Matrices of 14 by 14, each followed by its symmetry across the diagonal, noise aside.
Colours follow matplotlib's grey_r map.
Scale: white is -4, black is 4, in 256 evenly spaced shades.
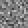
antisymmetric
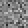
neither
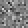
antisymmetric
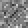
symmetric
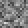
neither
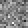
neither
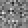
antisymmetric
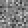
antisymmetric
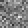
neither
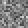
neither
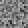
symmetric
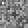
symmetric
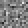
antisymmetric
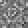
symmetric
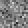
antisymmetric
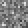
symmetric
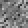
symmetric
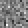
neither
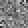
symmetric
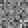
symmetric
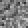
symmetric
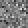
neither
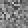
antisymmetric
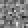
antisymmetric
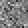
neither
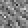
antisymmetric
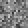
neither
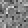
symmetric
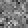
neither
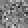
antisymmetric
